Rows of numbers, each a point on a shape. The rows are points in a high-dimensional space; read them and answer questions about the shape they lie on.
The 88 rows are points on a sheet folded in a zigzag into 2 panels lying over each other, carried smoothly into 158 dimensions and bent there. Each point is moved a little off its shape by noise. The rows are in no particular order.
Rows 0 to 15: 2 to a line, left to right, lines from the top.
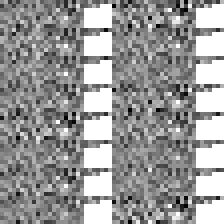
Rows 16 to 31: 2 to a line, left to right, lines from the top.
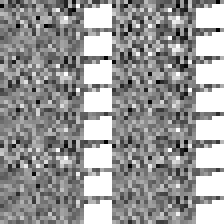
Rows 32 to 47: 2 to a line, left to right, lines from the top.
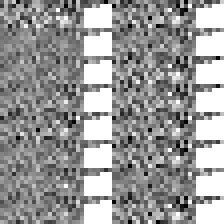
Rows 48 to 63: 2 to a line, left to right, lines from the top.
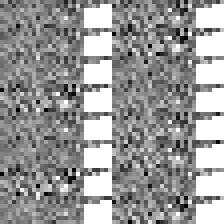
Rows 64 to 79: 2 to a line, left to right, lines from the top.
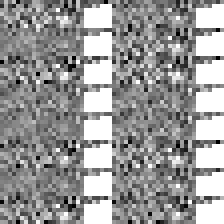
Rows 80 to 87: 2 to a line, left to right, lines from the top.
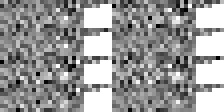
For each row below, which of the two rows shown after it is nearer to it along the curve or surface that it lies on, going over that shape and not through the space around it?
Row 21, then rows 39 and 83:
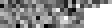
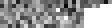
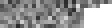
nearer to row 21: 39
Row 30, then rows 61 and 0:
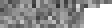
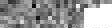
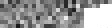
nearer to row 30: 61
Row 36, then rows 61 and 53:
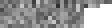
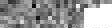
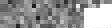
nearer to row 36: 61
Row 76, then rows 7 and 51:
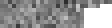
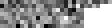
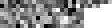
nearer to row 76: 7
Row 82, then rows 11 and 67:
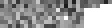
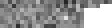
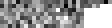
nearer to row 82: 67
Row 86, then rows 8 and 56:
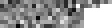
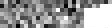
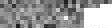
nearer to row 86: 8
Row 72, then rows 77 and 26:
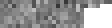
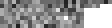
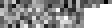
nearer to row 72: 77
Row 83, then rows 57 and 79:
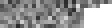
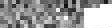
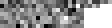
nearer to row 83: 57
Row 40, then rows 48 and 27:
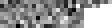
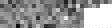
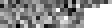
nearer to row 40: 27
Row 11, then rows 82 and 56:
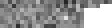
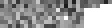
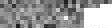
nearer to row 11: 56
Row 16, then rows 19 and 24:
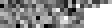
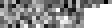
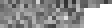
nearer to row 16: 19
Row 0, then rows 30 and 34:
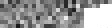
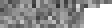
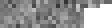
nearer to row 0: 30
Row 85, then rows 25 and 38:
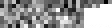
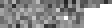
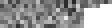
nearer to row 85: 25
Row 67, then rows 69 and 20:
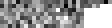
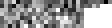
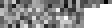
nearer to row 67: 69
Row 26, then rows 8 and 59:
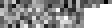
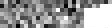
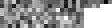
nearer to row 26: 59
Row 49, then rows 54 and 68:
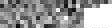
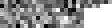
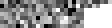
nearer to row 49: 68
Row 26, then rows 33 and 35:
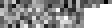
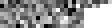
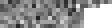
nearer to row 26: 33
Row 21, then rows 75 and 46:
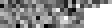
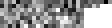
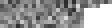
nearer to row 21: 75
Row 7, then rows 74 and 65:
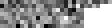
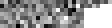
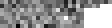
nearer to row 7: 65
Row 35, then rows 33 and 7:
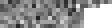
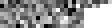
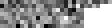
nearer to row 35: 33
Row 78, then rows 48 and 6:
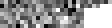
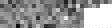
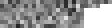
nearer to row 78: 6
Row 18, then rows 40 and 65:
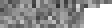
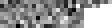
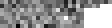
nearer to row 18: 40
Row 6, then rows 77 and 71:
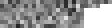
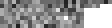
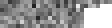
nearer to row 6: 71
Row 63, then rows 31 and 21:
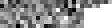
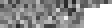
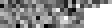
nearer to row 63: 31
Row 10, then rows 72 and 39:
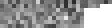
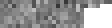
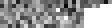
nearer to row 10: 39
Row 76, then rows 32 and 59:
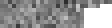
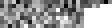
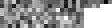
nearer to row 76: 59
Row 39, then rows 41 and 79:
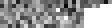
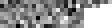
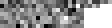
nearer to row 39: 41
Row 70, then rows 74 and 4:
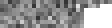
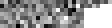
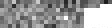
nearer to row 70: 74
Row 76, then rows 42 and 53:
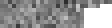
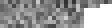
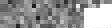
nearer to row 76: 53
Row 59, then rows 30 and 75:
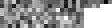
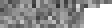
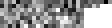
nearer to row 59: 75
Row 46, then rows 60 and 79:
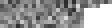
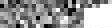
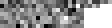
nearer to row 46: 60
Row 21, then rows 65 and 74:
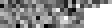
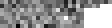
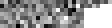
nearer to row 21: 65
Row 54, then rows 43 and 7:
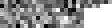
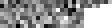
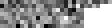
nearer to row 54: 7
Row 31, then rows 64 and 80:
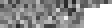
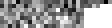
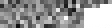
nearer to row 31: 80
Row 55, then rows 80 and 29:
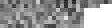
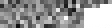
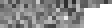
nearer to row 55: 29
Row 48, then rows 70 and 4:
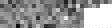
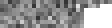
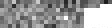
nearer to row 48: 4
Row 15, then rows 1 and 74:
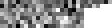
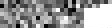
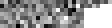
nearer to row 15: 1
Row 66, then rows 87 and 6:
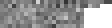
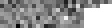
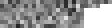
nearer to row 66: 87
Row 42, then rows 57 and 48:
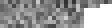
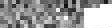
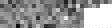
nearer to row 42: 57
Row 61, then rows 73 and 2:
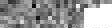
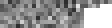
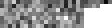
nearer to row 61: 73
